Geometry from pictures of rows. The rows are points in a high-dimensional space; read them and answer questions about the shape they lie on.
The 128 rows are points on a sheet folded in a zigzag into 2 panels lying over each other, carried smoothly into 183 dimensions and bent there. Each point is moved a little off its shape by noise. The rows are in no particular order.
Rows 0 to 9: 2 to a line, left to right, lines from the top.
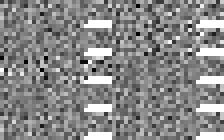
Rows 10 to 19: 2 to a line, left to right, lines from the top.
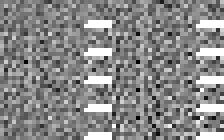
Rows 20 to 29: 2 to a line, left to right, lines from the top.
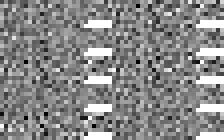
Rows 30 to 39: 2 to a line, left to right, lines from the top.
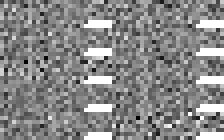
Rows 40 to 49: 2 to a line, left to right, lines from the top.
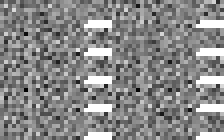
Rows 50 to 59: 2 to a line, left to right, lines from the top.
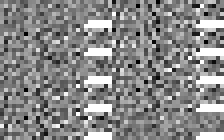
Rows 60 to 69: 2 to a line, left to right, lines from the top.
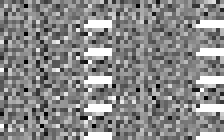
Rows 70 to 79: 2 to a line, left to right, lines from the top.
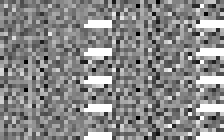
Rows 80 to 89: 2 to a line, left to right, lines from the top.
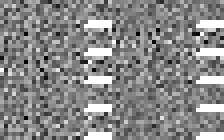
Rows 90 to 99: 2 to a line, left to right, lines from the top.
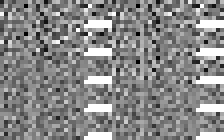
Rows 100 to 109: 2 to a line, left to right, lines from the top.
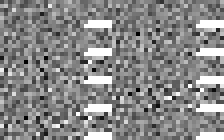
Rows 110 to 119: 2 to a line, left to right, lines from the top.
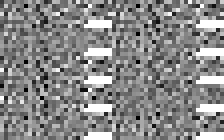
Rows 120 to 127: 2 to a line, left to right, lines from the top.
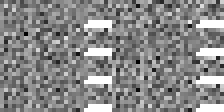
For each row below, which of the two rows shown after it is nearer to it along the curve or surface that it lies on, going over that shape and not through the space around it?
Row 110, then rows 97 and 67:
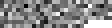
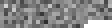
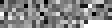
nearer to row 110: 67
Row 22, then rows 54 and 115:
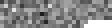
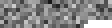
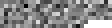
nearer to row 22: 54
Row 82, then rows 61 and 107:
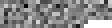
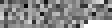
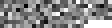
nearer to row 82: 61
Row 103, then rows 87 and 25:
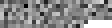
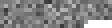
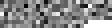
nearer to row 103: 25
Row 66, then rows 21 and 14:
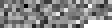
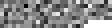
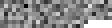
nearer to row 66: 14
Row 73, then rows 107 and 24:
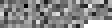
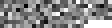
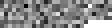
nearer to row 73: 107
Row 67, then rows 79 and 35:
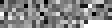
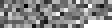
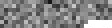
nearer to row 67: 79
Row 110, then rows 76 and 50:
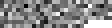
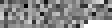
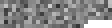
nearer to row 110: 76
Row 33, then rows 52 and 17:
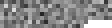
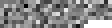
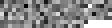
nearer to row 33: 17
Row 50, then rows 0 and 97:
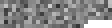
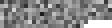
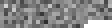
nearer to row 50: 0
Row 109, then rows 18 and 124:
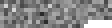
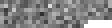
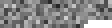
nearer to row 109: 124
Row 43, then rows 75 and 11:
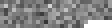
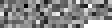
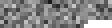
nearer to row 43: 11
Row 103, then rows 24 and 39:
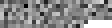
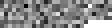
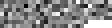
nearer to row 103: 39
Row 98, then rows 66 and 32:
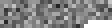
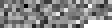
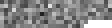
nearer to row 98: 32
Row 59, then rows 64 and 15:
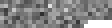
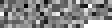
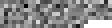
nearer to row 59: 15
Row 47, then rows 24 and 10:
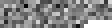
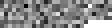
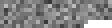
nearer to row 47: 24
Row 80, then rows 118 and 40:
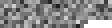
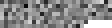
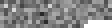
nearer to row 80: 40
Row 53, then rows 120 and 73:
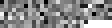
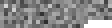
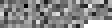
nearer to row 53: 73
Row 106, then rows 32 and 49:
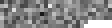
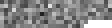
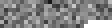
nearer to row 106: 32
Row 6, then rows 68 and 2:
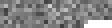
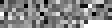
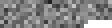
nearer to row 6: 2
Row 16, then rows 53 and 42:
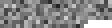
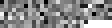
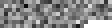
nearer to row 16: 42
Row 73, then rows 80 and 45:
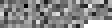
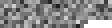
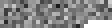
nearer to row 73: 45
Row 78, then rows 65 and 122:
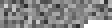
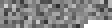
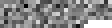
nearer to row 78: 65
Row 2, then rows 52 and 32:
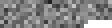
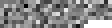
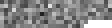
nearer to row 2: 52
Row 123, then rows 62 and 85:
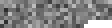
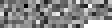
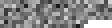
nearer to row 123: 85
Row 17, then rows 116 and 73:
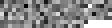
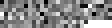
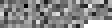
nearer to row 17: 116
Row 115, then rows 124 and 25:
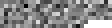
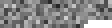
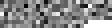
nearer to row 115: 25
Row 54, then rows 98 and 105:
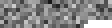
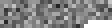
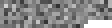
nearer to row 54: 105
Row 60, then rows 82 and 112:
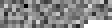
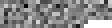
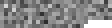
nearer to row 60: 112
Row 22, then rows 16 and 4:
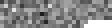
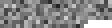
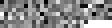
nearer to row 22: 16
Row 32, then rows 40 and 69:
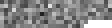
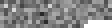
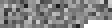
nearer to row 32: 69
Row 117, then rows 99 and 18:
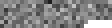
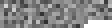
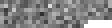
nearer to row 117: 99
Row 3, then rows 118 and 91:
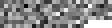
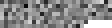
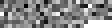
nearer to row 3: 91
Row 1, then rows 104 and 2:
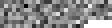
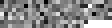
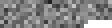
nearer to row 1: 104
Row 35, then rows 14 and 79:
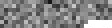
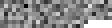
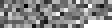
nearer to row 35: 14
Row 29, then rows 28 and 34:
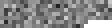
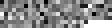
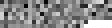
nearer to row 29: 34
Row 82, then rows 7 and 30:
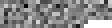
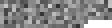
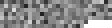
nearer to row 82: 7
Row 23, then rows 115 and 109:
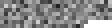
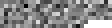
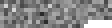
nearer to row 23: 109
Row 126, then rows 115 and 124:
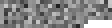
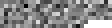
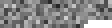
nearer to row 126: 115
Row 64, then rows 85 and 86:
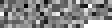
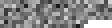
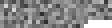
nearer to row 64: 85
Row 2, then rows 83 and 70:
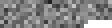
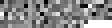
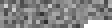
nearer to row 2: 70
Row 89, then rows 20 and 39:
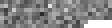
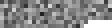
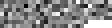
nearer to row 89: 20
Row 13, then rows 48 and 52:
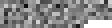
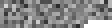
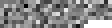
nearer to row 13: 52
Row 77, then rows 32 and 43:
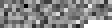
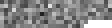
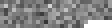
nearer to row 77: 43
